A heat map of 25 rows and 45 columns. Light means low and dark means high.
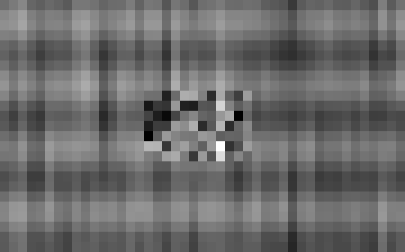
Roughest part: centre. Odd patch: rougher, in the centre. Stripes: horizontal, repeating 4 times. Odd rows or columns: none.
